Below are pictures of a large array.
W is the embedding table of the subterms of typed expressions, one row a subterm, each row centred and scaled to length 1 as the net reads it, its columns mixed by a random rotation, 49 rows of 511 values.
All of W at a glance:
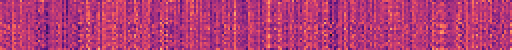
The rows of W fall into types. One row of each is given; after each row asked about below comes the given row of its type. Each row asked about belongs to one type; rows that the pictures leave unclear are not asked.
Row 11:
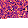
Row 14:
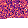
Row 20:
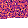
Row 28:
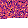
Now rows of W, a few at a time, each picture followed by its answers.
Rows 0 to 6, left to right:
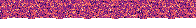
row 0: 20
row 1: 11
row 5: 11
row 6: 11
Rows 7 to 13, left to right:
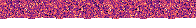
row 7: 14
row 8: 20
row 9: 11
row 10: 14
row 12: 14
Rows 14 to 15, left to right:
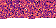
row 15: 28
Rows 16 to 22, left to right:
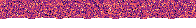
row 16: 14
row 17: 20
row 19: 14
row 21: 20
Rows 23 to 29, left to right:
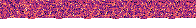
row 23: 14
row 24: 28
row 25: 14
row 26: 28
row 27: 28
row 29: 28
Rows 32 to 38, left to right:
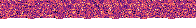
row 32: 28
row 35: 14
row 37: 20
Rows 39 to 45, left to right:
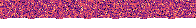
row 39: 28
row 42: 11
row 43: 20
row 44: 20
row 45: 28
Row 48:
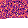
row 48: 14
